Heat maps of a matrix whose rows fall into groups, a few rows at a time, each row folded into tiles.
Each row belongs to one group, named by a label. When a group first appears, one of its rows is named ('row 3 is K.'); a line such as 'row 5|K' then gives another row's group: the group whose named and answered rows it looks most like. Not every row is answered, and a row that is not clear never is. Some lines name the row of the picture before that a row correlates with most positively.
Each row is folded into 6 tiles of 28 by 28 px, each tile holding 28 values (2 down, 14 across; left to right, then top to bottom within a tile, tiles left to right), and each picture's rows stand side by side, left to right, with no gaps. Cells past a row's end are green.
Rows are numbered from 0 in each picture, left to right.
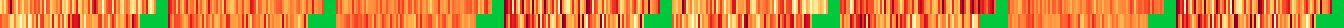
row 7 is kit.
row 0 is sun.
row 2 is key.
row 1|kit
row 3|kit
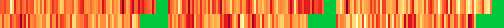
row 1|key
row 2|sun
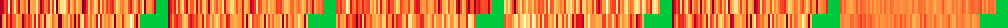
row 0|kit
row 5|key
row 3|sun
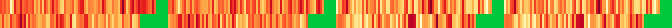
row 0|key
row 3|sun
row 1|key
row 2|sun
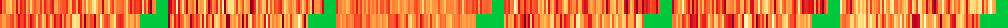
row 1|kit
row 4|key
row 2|key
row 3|key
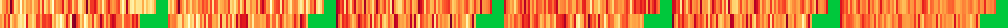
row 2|kit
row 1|sun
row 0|sun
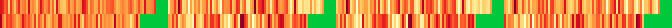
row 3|sun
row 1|sun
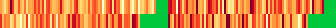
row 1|kit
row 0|sun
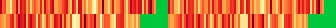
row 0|key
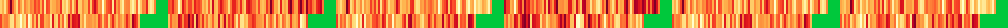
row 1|key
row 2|sun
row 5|sun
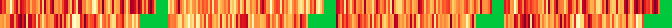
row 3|key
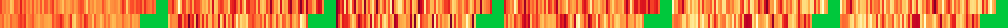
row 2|kit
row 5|sun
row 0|key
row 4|sun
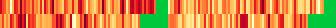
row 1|sun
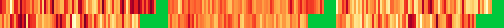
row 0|key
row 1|key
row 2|sun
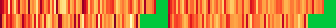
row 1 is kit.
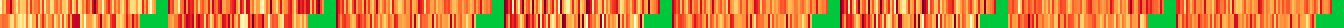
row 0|sun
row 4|kit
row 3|kit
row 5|kit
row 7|kit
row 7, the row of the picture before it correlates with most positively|0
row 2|kit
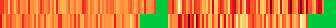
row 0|kit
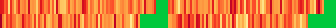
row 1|key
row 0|kit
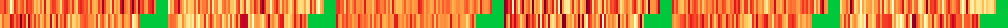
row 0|key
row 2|kit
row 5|sun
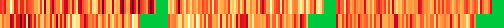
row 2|kit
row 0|key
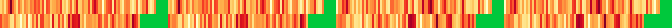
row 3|sun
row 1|sun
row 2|sun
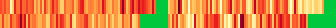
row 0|key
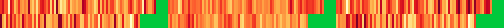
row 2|key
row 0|kit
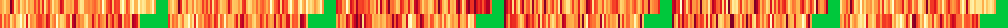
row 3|kit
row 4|kit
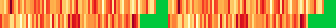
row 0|sun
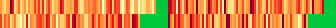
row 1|kit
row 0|sun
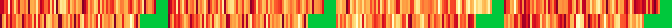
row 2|sun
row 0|kit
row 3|key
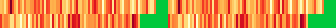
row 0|sun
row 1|sun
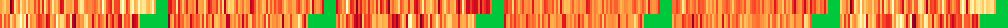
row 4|key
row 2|key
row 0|sun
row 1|kit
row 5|sun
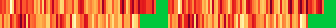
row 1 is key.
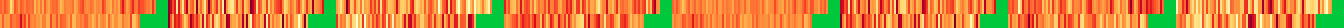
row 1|kit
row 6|key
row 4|key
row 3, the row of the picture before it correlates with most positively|1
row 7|sun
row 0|key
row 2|sun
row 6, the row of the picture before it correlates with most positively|0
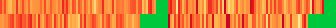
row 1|kit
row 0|key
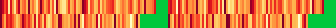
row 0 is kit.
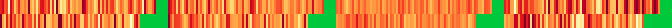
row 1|kit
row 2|key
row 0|kit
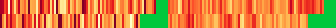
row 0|kit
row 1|key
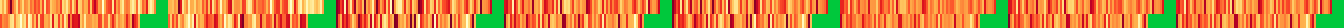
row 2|kit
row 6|kit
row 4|kit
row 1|sun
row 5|kit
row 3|kit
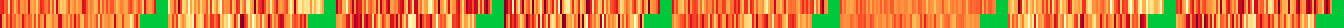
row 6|sun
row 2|key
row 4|key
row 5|key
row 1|sun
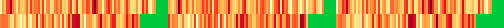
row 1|sun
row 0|sun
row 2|sun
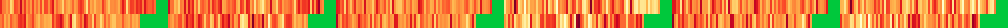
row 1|key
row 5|sun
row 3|sun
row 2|kit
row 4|kit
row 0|key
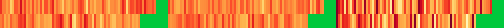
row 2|kit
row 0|key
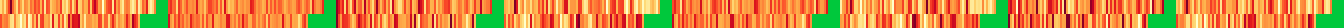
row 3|sun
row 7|sun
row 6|kit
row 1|kit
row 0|sun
